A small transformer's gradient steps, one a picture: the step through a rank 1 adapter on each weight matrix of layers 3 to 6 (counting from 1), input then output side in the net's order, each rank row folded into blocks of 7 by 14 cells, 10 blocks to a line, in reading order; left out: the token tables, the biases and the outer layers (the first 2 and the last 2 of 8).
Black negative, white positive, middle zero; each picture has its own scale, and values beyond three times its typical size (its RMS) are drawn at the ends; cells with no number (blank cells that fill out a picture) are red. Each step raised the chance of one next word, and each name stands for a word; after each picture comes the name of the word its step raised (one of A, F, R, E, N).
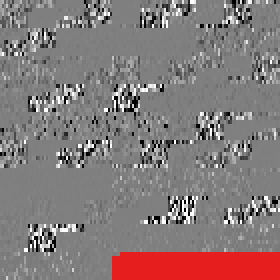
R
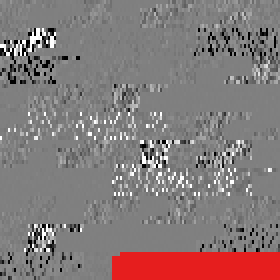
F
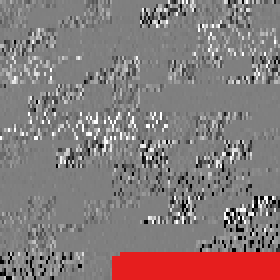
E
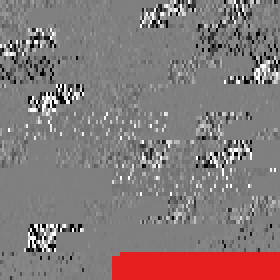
F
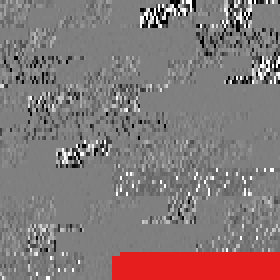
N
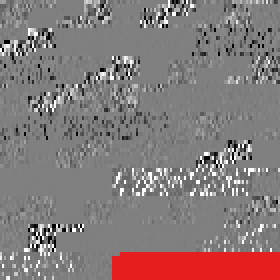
N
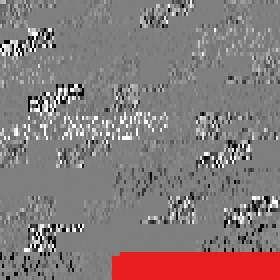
E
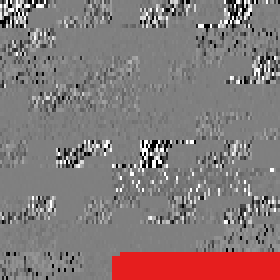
F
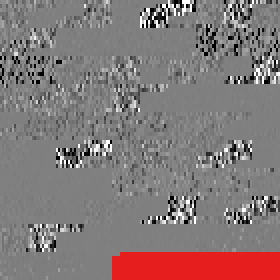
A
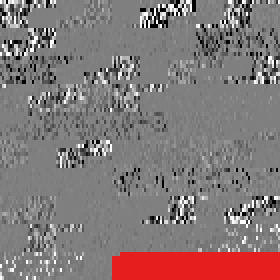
A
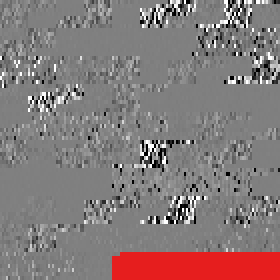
R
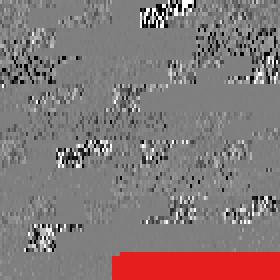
A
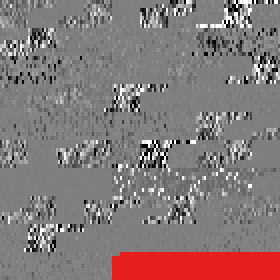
F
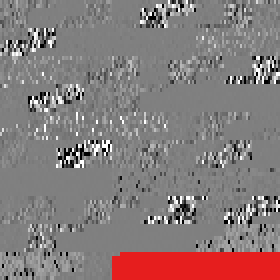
E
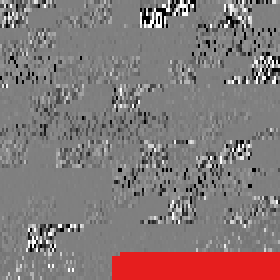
A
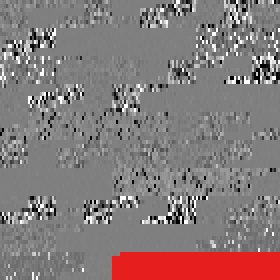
R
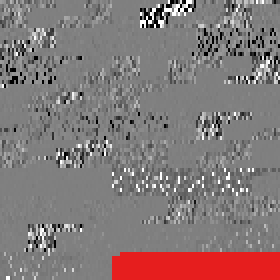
N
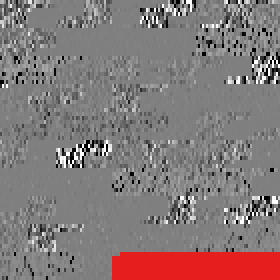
A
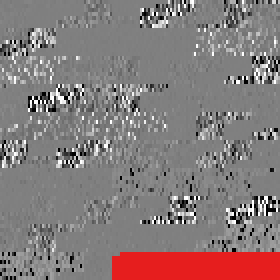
E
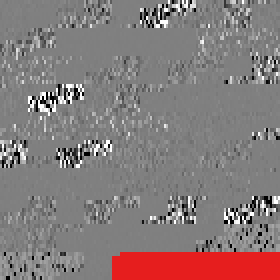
E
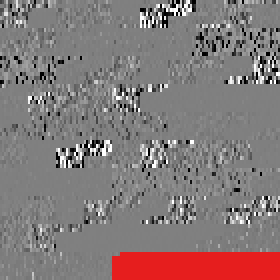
A
